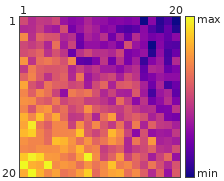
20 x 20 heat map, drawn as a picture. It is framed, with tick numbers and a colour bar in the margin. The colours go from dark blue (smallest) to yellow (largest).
Overall the values sit about 50% of the way up the scale. The ninth with the lowest average is the top right. The halves do not mirror each other. There is an overall slope up to the bottom left.
